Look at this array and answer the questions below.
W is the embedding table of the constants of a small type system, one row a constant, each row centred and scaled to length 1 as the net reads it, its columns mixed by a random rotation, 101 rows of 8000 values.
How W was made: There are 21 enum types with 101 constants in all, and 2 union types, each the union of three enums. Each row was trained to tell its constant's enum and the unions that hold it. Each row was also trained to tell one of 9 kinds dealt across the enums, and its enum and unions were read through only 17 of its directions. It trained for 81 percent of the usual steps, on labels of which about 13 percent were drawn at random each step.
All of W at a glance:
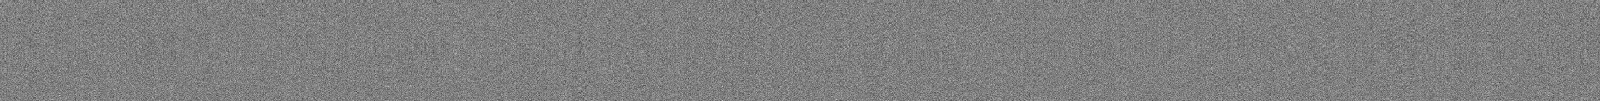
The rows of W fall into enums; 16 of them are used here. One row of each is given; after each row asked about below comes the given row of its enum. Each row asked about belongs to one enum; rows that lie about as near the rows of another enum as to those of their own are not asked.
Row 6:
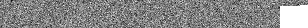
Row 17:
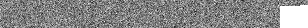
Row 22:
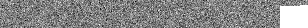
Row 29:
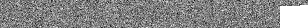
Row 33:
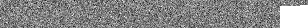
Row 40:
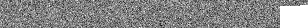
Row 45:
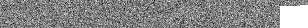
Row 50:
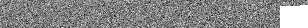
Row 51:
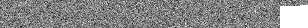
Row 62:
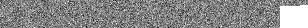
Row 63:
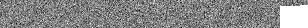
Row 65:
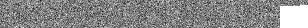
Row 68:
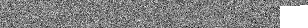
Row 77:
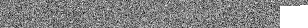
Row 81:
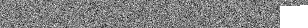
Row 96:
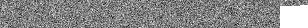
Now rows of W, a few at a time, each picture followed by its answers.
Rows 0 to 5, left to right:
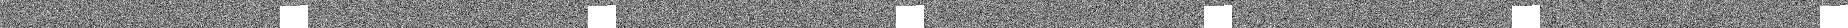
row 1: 22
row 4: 63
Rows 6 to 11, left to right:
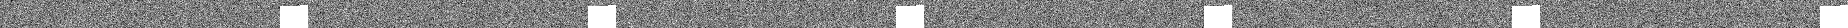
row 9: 63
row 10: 45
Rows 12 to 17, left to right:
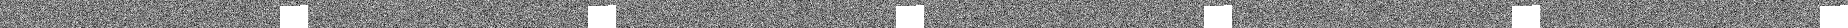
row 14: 22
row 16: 65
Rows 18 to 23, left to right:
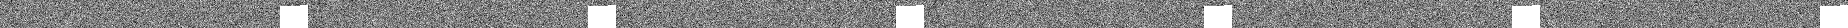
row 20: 77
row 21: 6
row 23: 77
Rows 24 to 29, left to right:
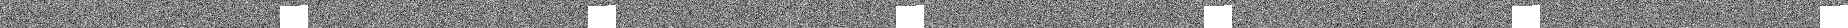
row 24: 50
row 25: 6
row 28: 81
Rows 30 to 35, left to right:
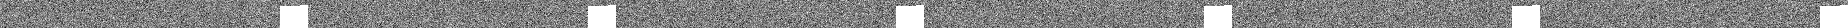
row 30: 45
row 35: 50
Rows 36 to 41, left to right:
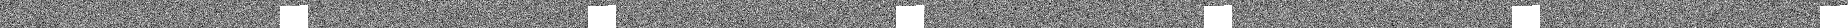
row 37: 63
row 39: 45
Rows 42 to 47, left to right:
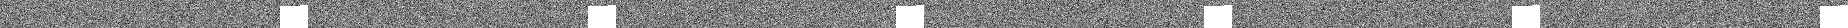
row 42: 96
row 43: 33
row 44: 33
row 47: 29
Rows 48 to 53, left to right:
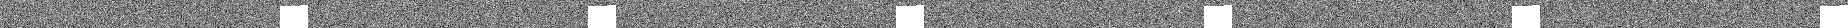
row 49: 6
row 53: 68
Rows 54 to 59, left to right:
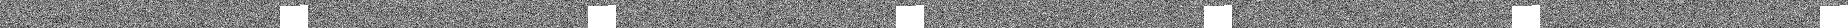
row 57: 81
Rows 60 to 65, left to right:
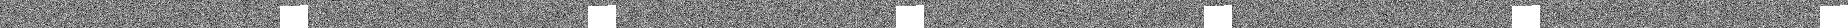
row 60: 22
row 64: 77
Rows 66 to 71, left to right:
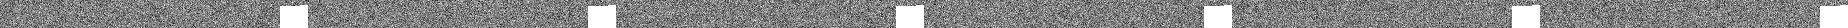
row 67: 63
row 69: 6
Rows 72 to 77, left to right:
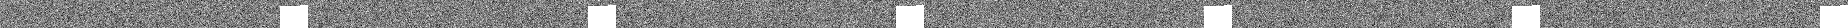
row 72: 81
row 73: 65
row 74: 77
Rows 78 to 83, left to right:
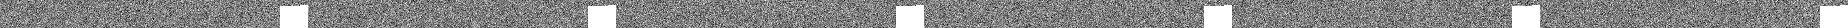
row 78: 63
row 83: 17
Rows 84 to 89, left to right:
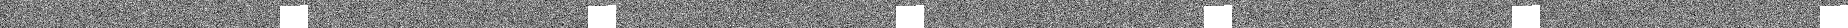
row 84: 77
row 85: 29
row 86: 45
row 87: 17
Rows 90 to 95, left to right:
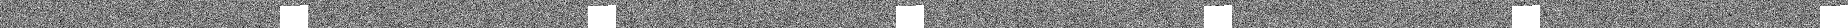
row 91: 17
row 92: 33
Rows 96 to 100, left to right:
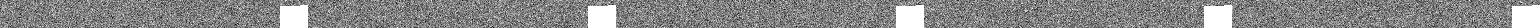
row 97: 33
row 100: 45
